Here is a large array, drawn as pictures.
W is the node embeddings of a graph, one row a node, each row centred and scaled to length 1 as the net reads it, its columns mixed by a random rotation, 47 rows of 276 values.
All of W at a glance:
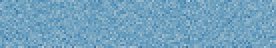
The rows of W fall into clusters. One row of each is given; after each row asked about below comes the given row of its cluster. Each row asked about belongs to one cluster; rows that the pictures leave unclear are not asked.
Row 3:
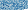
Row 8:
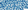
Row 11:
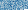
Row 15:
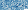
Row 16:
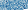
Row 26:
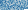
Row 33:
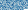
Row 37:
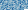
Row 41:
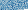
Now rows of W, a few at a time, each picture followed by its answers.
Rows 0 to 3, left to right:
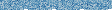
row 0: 11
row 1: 11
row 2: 15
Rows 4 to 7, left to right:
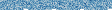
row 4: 8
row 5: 41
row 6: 3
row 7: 33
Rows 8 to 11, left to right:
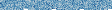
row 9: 16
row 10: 15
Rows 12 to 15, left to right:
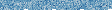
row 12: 33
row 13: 11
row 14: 26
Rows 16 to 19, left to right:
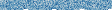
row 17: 26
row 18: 41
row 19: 3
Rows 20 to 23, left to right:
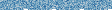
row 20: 8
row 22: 41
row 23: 11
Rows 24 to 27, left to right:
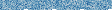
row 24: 15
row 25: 11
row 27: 3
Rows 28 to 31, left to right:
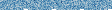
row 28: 8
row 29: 33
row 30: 26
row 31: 11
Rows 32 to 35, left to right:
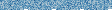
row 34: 41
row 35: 37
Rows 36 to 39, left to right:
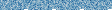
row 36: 16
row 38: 33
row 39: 33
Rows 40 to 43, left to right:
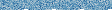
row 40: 3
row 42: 16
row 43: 26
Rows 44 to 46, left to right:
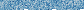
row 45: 16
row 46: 26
